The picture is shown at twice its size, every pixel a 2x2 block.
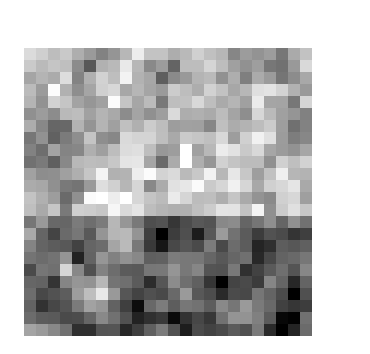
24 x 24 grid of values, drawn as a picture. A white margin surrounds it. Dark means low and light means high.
The field is mottled with small blotches. A horizontal seam about 60% of the way down splits the table, and the top part is higher. There are no regular stripes.
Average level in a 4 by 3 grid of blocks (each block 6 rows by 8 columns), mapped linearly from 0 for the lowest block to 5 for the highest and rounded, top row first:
444 | 355 | 322 | 100
